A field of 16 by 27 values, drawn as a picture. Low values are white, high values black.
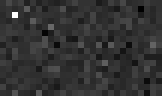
Roughest part: top left. Average level on the scale: 80%. Slope: none. Grain: fine. Seam: none. Mirror symmetry: none. Histogram: skewed, a long tail of low values.
